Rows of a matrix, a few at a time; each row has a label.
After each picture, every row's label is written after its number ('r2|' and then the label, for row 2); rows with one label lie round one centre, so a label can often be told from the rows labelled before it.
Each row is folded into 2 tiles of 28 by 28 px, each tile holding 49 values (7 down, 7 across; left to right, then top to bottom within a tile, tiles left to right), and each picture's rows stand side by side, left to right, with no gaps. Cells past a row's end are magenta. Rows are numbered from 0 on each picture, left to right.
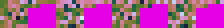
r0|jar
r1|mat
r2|jar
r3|mat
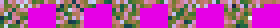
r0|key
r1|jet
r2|mat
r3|key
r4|mat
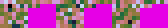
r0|mat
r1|jet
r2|key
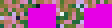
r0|jar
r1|key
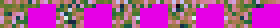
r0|jar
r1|jet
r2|mat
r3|mat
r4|jar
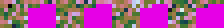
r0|mat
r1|jar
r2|key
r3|jet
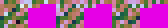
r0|key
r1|key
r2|key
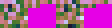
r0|mat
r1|mat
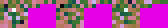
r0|jet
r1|jet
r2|jet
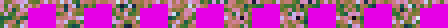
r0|key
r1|mat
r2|mat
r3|key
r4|jar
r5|jar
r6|jar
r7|mat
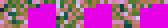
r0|jet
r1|key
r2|mat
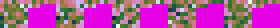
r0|key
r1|key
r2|key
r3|jet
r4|key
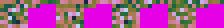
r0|jet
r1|jar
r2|jet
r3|jet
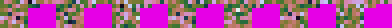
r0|jar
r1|jet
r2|mat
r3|jar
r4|jet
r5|jar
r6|key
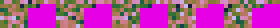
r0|jar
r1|jar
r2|jar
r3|mat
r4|jet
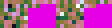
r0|mat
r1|key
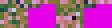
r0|jet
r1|jar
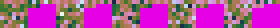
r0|jar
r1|key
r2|jar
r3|mat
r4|key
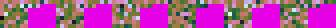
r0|key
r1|key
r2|mat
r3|jar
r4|key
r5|jet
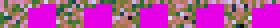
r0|key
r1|jet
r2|jar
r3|jar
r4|mat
